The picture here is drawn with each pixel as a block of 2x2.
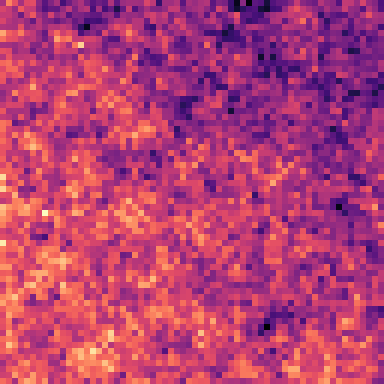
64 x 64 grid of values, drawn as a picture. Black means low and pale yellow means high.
Slope: up to the bottom left. Stripes: none. Histogram: bell-shaped. Ninth with the highest average: bottom left. Mirror symmetry: none.
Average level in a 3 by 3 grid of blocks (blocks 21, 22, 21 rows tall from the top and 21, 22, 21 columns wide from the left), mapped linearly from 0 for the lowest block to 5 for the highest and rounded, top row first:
310 | 432 | 543
